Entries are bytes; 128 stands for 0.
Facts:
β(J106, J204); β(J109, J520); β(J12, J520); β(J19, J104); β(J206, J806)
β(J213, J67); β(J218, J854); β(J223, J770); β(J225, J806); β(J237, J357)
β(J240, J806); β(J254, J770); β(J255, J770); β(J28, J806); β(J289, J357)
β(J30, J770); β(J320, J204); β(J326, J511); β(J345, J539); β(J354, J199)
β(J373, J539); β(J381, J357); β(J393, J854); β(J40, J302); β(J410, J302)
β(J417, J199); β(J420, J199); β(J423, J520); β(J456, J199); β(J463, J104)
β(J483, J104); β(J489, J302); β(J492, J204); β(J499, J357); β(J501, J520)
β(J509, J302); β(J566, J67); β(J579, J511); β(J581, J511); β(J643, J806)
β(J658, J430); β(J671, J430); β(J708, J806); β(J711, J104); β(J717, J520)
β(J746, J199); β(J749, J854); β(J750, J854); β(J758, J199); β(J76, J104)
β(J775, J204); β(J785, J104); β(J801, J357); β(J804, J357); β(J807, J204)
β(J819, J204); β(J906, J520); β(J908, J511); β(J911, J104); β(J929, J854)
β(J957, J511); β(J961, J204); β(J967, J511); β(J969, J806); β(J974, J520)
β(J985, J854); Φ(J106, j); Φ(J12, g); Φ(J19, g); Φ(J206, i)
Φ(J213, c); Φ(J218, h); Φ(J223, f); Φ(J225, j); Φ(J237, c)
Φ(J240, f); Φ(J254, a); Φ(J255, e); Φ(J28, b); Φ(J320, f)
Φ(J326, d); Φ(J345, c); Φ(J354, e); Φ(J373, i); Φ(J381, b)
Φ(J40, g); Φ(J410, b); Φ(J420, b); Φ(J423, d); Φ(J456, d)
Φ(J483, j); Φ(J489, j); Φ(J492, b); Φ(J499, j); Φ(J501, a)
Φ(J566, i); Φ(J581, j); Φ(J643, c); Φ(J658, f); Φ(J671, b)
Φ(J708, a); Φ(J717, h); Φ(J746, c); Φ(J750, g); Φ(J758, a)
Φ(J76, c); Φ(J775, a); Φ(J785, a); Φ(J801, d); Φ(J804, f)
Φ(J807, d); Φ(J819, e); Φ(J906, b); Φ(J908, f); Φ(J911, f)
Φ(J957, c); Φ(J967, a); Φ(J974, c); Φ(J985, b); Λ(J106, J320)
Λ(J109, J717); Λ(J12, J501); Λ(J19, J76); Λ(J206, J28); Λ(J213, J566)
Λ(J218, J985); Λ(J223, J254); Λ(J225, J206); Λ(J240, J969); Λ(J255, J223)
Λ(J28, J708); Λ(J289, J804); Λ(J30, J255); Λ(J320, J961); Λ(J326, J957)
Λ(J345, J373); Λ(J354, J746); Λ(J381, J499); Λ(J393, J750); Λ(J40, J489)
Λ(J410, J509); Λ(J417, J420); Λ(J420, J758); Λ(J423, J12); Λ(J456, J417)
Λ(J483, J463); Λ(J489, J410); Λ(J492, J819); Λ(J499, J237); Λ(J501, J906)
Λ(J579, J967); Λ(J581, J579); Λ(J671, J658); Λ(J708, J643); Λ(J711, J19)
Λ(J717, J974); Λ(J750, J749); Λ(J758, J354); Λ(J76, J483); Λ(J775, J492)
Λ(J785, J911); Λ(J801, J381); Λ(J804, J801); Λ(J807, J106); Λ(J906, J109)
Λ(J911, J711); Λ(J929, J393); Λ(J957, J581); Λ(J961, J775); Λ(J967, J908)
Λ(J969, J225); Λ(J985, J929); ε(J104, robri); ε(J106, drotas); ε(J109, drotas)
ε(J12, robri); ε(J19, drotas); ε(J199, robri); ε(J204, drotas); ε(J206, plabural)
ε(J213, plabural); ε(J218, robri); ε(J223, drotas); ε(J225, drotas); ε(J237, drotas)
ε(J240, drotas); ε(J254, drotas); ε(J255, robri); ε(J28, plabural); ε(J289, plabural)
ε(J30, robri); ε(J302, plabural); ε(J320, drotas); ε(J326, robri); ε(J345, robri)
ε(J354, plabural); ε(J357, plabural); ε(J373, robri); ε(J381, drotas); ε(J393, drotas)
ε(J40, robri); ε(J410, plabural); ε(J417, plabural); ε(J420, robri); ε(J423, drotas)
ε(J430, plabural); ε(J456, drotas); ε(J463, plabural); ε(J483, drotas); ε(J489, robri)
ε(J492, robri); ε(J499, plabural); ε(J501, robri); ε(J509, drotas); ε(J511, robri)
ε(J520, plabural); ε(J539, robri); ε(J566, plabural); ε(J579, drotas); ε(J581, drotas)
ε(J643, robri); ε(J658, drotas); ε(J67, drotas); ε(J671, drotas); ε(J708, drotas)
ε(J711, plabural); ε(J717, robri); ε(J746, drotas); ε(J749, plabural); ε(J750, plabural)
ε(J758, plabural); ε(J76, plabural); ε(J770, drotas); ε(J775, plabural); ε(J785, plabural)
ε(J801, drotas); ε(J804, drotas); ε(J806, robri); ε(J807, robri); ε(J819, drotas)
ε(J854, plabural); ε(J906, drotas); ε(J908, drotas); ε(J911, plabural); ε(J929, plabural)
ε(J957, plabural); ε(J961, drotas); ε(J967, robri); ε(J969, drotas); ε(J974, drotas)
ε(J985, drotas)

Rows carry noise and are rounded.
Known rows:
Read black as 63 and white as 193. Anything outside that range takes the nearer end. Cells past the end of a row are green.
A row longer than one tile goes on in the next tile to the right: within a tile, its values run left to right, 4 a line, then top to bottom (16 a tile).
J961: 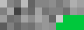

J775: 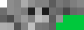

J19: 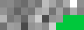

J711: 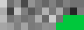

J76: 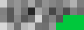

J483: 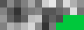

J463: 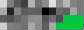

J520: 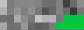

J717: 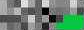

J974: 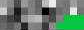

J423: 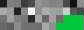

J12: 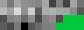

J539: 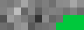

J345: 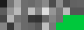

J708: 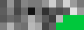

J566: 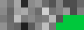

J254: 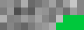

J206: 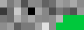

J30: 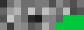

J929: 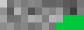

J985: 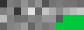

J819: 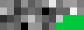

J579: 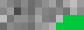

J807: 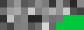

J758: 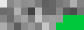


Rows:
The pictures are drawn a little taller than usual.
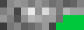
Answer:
J106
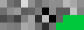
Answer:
J492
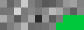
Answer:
J420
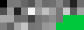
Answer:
J671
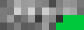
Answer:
J489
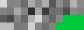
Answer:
J750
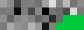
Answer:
J908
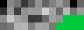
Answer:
J240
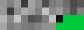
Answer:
J911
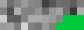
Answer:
J410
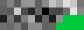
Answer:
J643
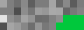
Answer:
J223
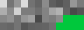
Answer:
J501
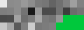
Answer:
J354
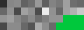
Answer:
J969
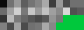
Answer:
J40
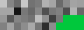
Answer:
J109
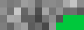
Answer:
J104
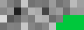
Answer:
J906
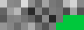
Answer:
J967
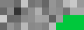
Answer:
J381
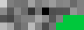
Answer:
J749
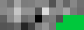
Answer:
J373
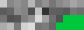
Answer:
J499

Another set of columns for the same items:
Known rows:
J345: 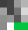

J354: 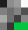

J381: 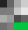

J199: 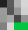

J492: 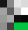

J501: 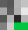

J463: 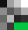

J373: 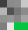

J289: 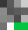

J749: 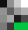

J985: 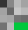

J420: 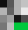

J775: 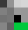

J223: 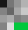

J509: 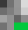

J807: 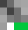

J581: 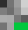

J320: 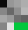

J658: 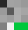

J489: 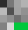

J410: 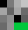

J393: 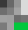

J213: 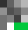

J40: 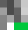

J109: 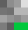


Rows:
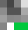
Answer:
J218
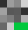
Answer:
J566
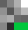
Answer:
J717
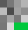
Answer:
J12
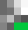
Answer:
J708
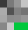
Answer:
J255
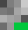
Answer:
J225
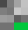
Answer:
J906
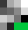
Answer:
J819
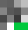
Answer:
J785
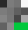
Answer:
J206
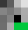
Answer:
J758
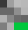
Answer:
J204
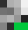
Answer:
J483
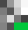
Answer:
J974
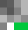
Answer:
J456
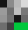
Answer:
J28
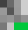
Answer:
J806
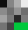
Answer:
J499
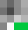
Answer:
J423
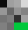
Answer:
J76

